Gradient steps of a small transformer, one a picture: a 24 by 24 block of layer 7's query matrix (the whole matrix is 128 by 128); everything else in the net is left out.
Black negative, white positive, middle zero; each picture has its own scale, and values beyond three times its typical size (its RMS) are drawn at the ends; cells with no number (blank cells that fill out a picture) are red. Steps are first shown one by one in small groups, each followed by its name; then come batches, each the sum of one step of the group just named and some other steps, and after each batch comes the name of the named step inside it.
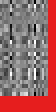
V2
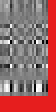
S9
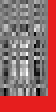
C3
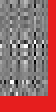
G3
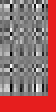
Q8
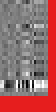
V2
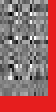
V2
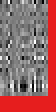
V2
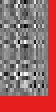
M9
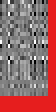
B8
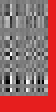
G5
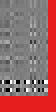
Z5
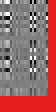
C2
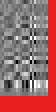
M9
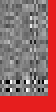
Z5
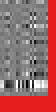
C2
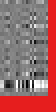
C2
